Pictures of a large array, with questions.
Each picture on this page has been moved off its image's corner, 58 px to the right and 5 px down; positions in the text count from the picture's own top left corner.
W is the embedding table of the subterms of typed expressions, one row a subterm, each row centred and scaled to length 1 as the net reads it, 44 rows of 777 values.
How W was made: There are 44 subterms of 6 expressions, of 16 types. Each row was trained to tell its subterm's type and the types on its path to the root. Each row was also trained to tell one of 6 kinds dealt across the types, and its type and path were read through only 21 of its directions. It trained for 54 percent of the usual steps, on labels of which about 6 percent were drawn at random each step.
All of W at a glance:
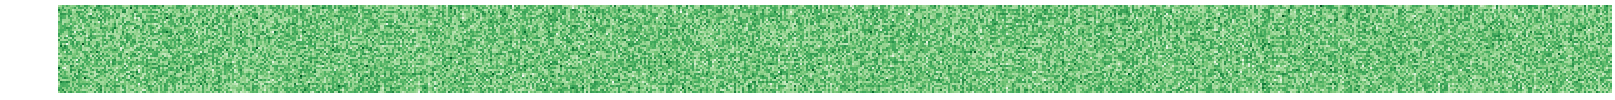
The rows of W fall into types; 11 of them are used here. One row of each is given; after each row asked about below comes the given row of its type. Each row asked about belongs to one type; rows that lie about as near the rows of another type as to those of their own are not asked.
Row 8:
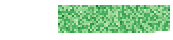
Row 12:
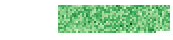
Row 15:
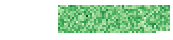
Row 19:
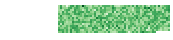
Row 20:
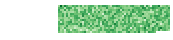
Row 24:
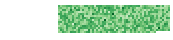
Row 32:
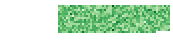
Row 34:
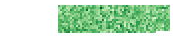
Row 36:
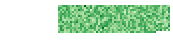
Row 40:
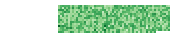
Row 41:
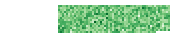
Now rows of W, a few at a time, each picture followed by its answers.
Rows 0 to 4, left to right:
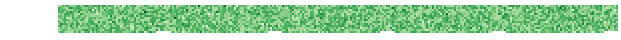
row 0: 24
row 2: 12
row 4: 12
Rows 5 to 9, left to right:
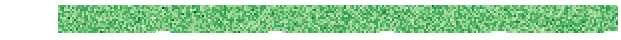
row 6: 12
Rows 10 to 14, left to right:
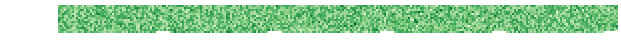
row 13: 12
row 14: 8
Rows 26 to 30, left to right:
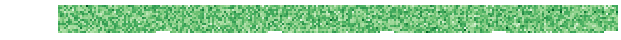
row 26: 20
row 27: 8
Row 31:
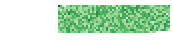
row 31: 8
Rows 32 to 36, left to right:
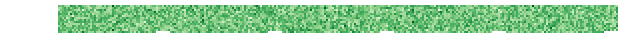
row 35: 41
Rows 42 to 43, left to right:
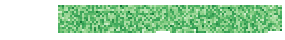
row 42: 41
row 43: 8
